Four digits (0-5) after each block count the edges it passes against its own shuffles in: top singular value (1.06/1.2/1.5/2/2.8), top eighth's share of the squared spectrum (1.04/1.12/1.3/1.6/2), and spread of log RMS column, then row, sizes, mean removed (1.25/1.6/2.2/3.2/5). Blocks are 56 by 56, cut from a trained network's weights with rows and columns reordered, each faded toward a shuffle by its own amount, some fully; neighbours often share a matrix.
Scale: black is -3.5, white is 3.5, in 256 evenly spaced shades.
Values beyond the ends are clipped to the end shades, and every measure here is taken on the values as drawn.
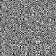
3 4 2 1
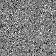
2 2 1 0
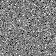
0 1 0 0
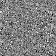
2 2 1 0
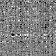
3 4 1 3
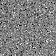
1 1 0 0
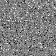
0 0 0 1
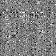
2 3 0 2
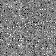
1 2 0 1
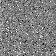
0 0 0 0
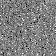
0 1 0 0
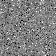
0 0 0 0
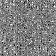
2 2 0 2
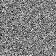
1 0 0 0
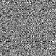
3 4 1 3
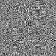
3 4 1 2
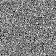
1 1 0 0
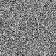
3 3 0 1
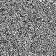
1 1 0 0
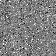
1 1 0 0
